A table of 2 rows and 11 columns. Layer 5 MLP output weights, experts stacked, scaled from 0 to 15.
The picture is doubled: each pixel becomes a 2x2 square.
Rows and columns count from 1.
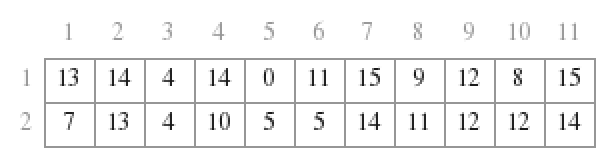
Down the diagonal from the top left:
13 13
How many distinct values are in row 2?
8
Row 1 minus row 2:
6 1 0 4 -5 6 1 -2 0 -4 1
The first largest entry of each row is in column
7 7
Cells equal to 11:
2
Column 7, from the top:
15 14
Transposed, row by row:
13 7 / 14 13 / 4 4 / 14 10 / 0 5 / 11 5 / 15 14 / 9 11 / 12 12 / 8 12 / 15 14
